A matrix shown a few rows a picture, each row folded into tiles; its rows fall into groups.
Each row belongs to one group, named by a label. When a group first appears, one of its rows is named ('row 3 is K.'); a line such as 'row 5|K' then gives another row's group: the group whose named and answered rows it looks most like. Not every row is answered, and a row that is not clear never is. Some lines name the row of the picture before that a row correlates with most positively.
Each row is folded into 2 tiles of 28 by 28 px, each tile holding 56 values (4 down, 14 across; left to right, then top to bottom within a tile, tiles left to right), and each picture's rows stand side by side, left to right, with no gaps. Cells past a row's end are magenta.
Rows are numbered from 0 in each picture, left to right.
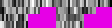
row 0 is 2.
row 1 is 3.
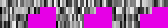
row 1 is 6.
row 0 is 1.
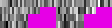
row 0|1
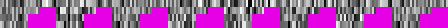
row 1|3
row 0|2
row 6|2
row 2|1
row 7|1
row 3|2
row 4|6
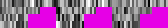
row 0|2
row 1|2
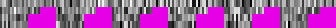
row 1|2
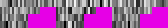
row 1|1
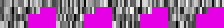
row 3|1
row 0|3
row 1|2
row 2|3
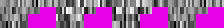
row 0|1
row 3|1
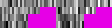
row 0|1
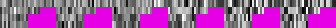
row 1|1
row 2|2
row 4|6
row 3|6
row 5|6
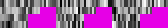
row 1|2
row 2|2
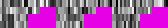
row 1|3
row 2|2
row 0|6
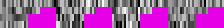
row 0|3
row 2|6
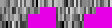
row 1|1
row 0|1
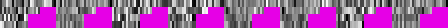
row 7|3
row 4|2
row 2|6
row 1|3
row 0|2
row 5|2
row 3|6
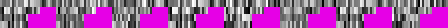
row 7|6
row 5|3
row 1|3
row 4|6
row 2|2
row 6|3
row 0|3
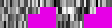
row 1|6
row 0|6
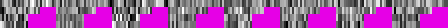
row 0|2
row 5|1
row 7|3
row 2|2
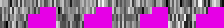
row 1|2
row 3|2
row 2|3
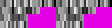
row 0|3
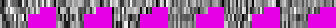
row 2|1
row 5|1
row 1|3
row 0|6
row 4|2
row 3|3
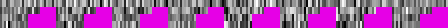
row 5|6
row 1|1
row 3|3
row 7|1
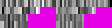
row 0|3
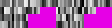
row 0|3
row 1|6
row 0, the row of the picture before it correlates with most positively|0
